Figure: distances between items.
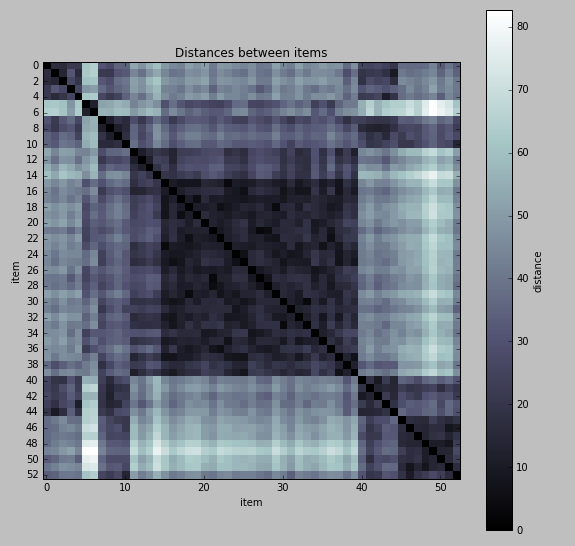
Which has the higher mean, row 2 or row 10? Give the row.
2
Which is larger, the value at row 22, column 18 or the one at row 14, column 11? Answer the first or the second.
the second
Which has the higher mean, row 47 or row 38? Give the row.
47
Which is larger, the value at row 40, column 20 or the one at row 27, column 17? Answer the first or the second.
the first
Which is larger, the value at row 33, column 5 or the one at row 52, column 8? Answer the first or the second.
the first
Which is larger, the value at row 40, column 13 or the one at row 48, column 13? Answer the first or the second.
the second
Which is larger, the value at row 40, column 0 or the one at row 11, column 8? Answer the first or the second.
the second
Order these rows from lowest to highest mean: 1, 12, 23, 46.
23, 12, 1, 46
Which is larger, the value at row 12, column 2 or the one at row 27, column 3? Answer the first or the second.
the first
